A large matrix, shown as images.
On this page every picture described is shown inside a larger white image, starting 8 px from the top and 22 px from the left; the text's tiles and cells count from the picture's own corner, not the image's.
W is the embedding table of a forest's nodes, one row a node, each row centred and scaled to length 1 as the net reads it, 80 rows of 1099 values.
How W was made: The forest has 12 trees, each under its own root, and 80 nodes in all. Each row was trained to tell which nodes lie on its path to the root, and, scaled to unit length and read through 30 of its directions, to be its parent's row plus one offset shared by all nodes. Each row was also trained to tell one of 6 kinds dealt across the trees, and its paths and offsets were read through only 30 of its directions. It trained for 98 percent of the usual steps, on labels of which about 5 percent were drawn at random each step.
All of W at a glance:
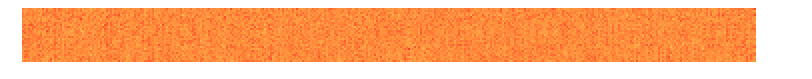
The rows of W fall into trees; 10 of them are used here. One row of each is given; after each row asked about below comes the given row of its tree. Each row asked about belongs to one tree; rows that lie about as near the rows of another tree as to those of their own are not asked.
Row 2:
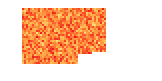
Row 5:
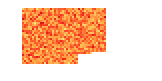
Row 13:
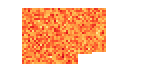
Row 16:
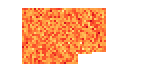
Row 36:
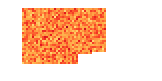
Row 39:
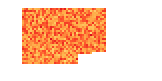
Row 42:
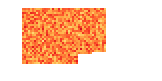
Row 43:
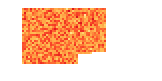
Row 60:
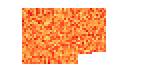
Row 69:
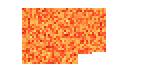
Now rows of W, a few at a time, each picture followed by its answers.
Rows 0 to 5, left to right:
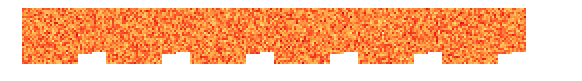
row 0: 16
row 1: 69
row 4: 16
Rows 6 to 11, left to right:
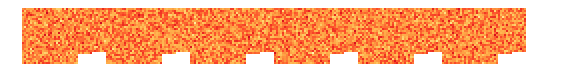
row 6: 43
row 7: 69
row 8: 60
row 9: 60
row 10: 60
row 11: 60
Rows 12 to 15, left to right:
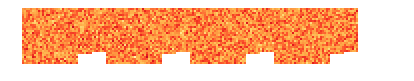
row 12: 39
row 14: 13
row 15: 5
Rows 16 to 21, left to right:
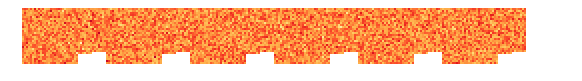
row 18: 36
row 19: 43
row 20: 42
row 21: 5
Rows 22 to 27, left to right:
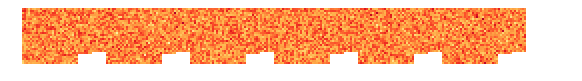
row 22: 69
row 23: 13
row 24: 39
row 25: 39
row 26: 43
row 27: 2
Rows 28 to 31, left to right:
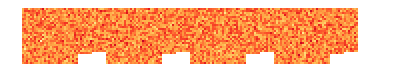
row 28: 60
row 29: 36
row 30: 39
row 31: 2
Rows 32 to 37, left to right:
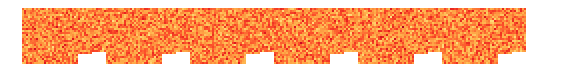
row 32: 60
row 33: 36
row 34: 16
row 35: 36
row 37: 36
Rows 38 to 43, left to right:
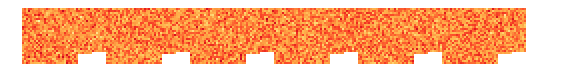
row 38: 13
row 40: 16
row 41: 16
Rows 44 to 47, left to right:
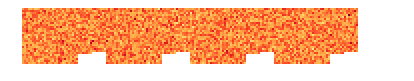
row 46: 43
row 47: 60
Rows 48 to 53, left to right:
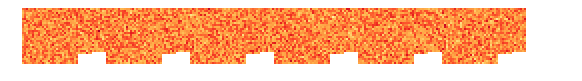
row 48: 36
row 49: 5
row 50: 43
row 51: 13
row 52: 69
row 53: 43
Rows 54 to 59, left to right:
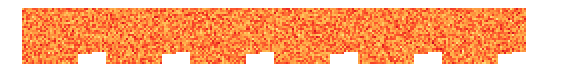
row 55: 42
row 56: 42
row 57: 60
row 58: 2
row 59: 43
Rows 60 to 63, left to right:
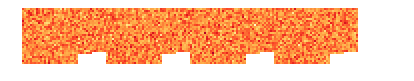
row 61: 13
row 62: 16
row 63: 43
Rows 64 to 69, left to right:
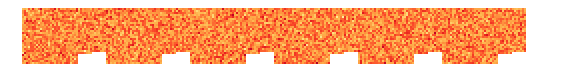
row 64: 13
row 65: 2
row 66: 16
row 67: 60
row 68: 2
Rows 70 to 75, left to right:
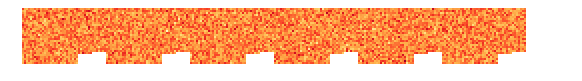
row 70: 2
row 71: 13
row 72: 13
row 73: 13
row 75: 39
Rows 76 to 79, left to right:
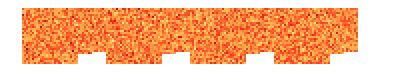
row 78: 43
